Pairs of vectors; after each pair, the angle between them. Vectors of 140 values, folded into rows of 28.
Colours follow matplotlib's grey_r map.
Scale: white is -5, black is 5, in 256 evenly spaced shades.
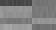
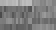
nearly opposite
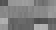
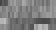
nearly parallel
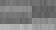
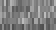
partly opposed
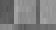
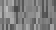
partly opposed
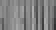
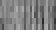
nearly parallel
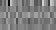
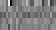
nearly opposite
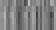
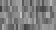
orthogonal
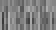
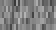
orthogonal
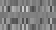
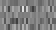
nearly parallel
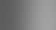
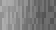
nearly opposite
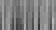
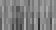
nearly parallel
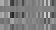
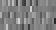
orthogonal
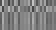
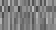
nearly opposite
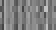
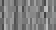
nearly parallel
